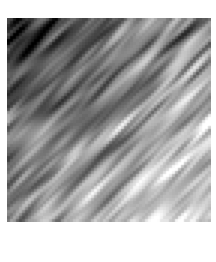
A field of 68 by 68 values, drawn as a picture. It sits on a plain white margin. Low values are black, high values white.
Grain: diagonal, up to the right. Histogram: bell-shaped. Lone odd cells: none. Mirror symmetry: none. Ninth with the lowest average: top left. Slope: up to the bottom right.
